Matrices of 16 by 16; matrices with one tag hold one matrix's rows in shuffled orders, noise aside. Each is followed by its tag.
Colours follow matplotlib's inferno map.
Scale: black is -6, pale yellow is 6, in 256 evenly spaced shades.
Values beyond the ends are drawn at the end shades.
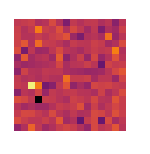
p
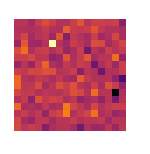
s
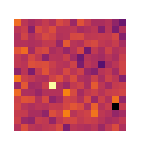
s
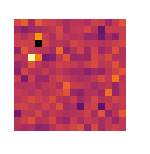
p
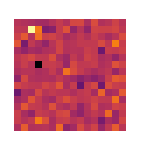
p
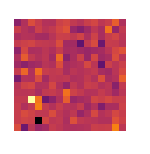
p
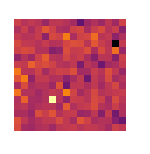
s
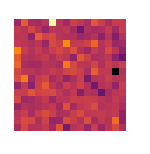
s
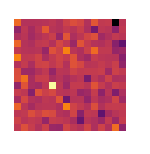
s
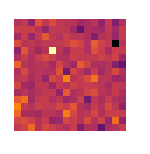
s
